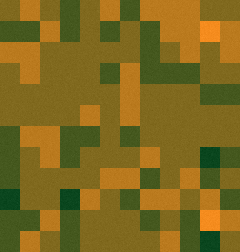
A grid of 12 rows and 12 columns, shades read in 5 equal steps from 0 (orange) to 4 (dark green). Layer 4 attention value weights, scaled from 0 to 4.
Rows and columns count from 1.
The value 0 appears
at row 2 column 11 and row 11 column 11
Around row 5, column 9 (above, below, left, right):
3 2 2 2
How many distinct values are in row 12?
4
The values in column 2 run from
1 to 3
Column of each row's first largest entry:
4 1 8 6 11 1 1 11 1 1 1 11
